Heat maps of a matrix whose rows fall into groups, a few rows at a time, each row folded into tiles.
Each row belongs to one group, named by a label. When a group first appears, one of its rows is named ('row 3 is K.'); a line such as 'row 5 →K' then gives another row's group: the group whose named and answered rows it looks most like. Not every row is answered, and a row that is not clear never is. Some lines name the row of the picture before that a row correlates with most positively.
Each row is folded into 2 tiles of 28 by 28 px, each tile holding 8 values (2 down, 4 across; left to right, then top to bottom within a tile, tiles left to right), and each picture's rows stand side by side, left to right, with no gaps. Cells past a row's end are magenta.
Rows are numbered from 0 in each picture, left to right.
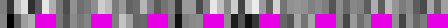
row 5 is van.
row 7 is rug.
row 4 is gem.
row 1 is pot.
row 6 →rug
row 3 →pot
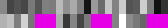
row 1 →rug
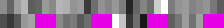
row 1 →rug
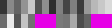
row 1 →pot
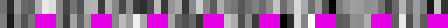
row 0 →pot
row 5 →van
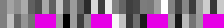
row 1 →rug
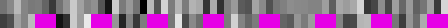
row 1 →van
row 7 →rug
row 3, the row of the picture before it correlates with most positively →0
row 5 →van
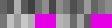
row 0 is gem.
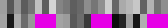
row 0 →rug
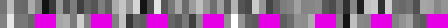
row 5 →van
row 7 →pot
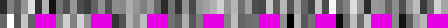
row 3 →pot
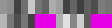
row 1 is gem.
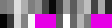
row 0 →van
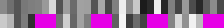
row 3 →gem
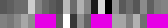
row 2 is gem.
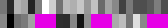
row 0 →pot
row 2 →gem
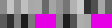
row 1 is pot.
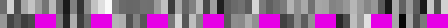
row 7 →rug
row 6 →van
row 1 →pot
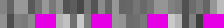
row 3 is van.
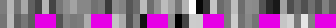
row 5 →gem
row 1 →van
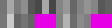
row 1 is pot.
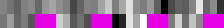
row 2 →van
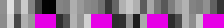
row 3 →van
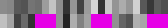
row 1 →rug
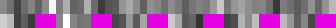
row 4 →van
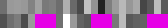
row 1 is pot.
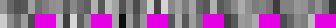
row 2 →rug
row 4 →van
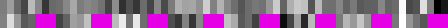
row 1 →van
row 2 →gem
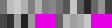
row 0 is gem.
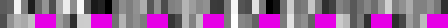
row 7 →van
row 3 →van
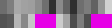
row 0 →van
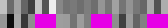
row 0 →rug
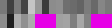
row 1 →gem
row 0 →rug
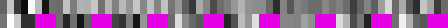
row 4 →van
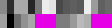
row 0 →pot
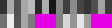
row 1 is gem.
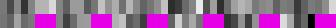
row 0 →pot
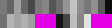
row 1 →van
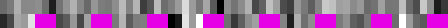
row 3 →van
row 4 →pot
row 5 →pot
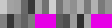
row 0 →rug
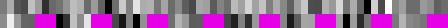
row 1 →van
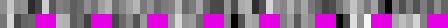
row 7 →gem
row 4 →pot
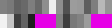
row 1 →pot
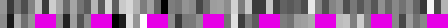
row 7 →rug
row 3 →pot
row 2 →van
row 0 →rug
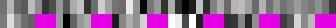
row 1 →pot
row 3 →gem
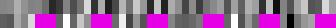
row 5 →pot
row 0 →van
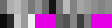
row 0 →van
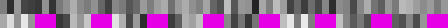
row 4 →rug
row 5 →gem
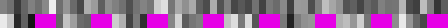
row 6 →gem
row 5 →pot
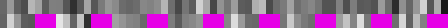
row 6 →gem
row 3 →rug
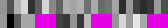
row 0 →pot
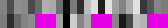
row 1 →rug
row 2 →pot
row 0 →pot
